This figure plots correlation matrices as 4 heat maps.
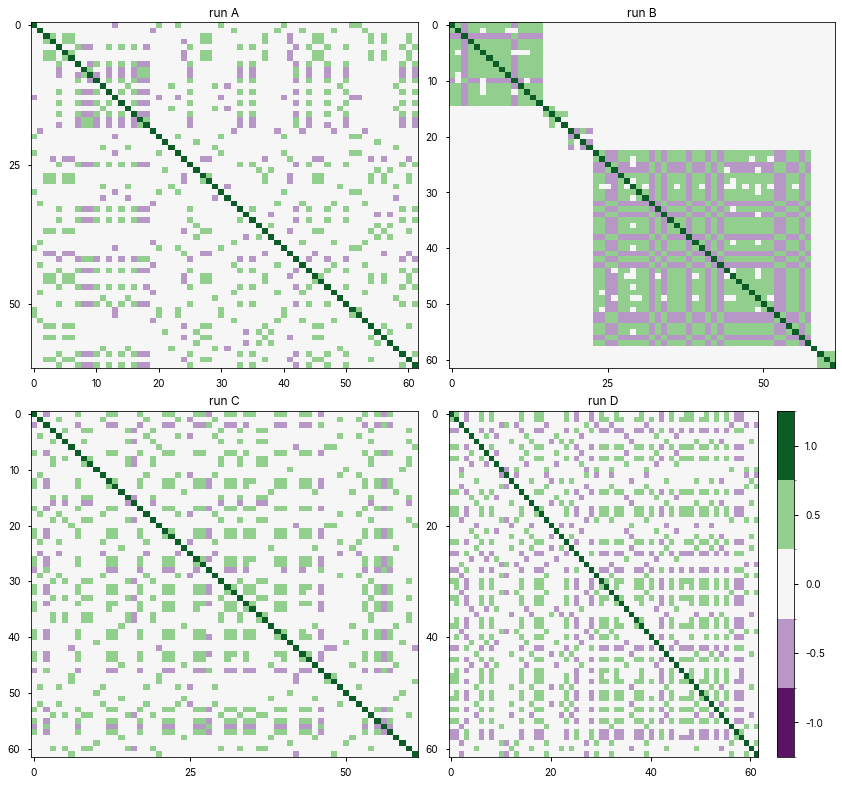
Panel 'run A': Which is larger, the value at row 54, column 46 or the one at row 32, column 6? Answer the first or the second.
the first
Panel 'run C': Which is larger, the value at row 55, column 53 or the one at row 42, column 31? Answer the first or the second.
the first
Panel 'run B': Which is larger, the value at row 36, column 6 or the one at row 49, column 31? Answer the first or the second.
the second
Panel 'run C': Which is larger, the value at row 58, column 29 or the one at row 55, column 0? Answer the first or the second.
the second
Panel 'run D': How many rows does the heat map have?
62
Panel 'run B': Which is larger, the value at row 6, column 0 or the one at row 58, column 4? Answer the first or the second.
the first
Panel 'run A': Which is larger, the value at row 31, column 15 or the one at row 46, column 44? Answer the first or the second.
the second
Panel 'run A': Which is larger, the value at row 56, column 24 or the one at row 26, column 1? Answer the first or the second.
the second
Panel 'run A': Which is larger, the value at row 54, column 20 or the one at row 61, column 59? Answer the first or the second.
the second
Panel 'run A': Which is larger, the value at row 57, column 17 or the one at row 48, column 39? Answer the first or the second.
the second
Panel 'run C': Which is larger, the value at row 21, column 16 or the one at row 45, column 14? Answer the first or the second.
the second
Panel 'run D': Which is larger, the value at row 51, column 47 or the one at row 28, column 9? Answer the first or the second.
the first
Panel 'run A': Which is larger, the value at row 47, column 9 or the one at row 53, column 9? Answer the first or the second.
the second
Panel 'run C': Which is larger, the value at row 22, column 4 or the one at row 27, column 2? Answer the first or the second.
the first
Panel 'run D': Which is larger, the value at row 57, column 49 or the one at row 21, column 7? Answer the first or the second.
the second
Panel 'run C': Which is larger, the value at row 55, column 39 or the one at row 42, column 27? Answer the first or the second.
the first
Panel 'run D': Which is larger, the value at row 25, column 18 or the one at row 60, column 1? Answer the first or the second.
the second
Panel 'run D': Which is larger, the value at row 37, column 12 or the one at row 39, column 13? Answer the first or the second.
the second
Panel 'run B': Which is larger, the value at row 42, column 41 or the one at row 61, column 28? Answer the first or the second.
the second
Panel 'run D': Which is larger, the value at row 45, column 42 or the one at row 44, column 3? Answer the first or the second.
the first
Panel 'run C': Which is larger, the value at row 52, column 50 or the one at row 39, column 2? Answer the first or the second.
the first
